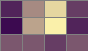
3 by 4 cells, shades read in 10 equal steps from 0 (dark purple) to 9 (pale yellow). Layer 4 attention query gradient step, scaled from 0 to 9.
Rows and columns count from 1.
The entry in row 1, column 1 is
1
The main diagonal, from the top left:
1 6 2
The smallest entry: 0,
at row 2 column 1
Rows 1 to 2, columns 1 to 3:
1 5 8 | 0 6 9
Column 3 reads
8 9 2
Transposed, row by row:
1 0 3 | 5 6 3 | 8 9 2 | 2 1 3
